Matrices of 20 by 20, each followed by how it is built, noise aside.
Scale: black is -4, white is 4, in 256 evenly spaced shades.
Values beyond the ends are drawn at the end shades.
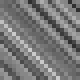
Toeplitz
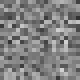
low rank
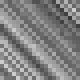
Toeplitz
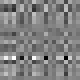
low rank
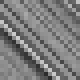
Toeplitz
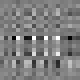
low rank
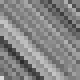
Toeplitz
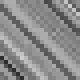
Toeplitz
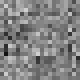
low rank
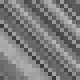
Toeplitz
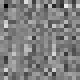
low rank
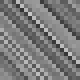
Toeplitz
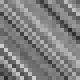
Toeplitz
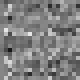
low rank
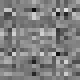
low rank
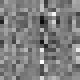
low rank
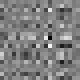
low rank
